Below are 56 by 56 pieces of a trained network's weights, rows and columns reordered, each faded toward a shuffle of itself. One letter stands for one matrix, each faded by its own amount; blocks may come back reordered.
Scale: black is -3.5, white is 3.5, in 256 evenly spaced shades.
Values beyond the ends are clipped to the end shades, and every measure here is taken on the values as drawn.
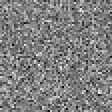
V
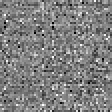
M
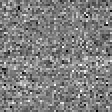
M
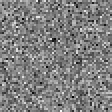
V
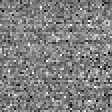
M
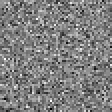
V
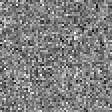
V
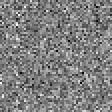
V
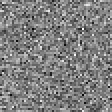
V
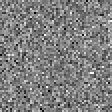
V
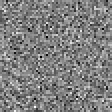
V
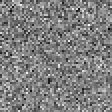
V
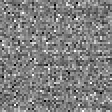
M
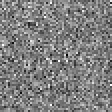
V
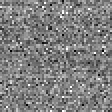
M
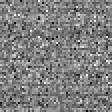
M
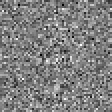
V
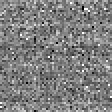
M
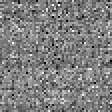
M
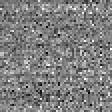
M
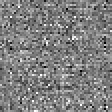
M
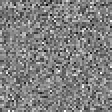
V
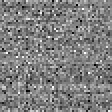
M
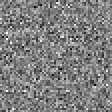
V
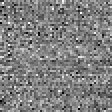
M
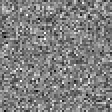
V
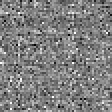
M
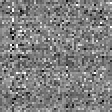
M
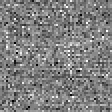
M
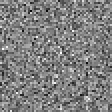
V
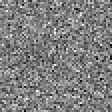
V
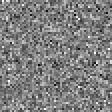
V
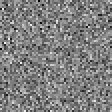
V
